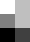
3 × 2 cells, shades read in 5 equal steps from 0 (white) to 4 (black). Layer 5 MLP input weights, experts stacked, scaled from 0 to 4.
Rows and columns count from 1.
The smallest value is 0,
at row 1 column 1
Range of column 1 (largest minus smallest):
4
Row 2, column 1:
2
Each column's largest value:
4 3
